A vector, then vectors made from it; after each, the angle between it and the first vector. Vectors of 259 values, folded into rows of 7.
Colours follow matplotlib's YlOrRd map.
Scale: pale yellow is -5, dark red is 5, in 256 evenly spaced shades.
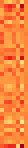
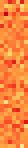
partly opposed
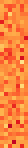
partly aligned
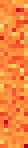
orthogonal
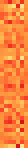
nearly opposite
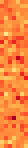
orthogonal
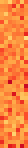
partly aligned
